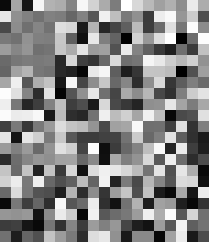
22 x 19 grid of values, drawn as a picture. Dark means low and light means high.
There are no regular stripes. The halves do not mirror each other. On average the colour sits 50% of the way up the scale. In the top left lies a patch that is calmer than the rest. The top left is the smoothest part.
